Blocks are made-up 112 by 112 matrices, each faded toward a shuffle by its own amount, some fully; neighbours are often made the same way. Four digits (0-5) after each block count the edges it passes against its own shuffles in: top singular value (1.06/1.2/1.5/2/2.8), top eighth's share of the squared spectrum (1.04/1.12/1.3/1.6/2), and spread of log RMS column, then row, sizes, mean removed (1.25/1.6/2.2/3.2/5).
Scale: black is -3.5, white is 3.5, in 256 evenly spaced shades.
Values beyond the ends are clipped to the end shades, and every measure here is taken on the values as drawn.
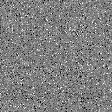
3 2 0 1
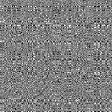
5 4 3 4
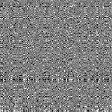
5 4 3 4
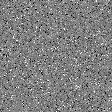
0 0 0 0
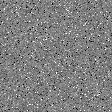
0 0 0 0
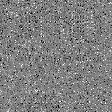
4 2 1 1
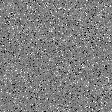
0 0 0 0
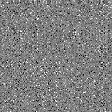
4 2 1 1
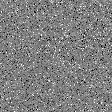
0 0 0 0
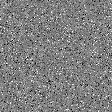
3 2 0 0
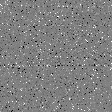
3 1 0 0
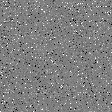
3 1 0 0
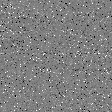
2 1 0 0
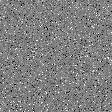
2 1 0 0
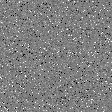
0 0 0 0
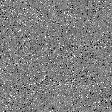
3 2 0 1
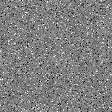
3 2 0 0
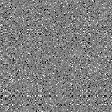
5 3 2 2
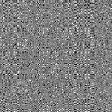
5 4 3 3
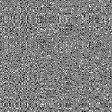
5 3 3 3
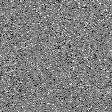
3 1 0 0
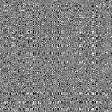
5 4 3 3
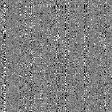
4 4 4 1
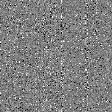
3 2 2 0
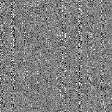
3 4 4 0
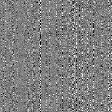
4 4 4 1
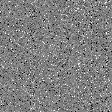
2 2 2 0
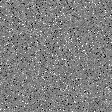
0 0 0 0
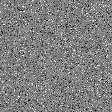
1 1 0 0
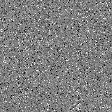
2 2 2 0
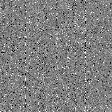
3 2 2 0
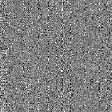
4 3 3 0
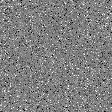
1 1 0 0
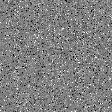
2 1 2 0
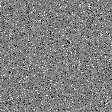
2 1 1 0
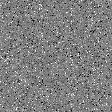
1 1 1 0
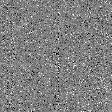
3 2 2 0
